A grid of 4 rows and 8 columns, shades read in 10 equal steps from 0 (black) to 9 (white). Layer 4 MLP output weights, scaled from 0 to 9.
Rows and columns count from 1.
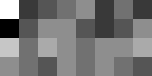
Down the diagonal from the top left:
9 3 6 5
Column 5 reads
5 3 4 4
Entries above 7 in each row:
1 0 0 0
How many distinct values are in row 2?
4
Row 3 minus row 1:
-2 2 3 1 -1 3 1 4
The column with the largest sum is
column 1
